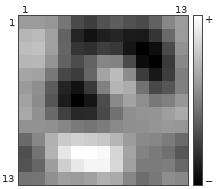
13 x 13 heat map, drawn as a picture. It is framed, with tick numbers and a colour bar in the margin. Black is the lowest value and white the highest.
The values follow a bell shape. There are no lone odd cells. The bottom right is the smoothest part. The ninth with the highest average is the bottom middle.
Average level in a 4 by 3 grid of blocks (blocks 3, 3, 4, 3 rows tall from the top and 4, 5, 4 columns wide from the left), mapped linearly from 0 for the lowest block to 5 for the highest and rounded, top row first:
3 0 1 / 3 2 1 / 3 2 3 / 3 5 2
